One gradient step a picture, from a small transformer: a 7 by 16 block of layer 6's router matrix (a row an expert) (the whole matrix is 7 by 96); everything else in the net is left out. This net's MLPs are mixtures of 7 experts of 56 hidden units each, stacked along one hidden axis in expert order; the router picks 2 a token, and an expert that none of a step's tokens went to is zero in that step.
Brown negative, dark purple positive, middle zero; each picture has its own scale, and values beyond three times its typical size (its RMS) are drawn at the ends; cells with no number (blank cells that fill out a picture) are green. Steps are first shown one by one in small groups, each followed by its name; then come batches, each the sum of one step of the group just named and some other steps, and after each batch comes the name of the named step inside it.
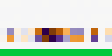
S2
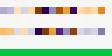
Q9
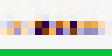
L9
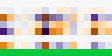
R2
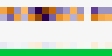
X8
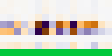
L9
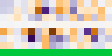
Q9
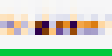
L9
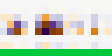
R2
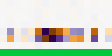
S2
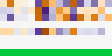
Q9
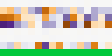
X8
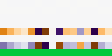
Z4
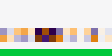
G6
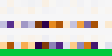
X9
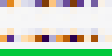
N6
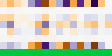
G6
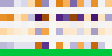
Z4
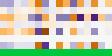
Z4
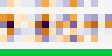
N6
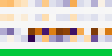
G6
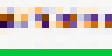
X9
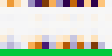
N6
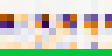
G6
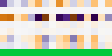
N6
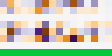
N6
